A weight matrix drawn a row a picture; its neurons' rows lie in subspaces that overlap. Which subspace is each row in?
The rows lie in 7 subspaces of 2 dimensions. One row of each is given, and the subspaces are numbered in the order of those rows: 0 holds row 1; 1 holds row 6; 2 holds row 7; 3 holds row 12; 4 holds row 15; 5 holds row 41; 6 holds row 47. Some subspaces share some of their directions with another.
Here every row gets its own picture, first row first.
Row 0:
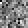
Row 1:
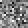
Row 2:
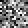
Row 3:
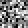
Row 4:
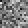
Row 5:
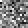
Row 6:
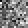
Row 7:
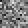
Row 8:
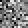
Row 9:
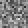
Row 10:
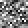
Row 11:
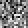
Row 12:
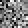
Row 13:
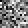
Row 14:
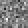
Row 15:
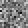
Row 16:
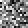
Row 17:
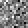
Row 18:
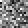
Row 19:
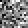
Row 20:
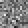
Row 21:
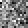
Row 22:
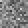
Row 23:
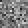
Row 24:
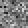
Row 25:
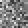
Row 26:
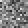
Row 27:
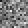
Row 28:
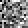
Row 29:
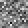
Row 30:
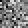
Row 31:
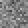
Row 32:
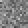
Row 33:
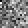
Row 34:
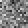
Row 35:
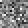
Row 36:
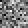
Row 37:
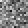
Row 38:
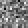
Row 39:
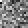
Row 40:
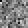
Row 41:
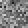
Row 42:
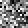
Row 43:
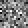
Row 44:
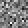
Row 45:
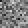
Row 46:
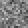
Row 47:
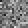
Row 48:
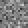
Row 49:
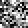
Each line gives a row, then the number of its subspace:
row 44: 3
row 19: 4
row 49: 5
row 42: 5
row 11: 2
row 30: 3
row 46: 0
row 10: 3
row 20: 6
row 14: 6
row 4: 4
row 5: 0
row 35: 0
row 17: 2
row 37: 2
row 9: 2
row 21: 1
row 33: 1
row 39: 4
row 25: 3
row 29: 3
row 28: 4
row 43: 4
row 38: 6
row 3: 6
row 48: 1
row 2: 4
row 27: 2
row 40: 1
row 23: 0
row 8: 3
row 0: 1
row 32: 6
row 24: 5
